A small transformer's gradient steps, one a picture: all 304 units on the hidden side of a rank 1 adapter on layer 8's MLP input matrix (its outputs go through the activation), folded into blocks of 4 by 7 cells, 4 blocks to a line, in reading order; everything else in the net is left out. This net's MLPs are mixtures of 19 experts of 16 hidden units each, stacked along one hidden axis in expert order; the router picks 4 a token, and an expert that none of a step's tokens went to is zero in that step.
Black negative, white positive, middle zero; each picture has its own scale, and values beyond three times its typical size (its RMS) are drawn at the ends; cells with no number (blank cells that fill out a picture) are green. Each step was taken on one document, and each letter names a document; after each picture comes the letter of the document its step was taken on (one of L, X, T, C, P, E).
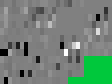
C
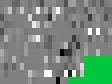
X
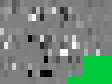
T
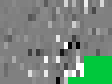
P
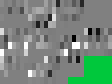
C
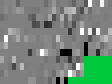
P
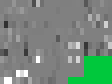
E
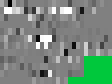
T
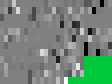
P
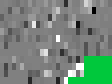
P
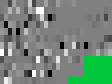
C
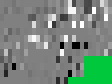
X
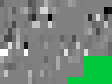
C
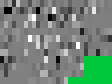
X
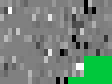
P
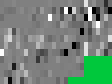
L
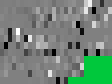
X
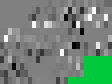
L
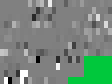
E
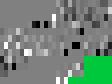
L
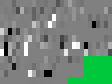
C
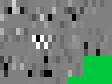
T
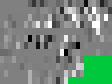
X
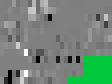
E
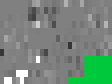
E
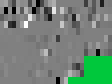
P
